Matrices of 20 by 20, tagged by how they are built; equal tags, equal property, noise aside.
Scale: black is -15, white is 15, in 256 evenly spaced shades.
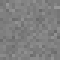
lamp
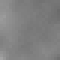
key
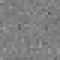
lamp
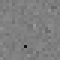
lamp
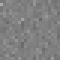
lamp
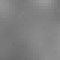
key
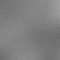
key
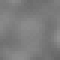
key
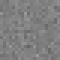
lamp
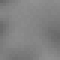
key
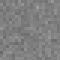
lamp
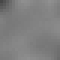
key
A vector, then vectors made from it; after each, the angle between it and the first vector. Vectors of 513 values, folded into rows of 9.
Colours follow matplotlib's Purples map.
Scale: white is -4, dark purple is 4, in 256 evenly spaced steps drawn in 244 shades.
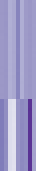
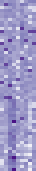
partly opposed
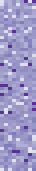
orthogonal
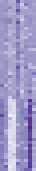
nearly parallel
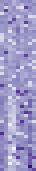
partly aligned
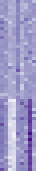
nearly parallel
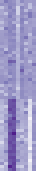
nearly opposite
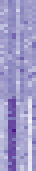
nearly opposite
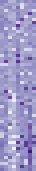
partly aligned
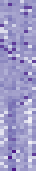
partly opposed
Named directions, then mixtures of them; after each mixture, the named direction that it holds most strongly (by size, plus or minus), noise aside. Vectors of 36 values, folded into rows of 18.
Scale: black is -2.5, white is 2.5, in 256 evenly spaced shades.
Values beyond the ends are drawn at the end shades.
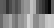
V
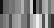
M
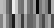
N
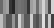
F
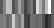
V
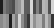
M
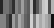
M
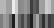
V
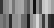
M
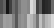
V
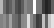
M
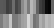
V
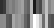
M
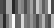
N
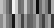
N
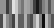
N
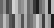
N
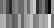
V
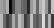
F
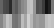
V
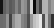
M
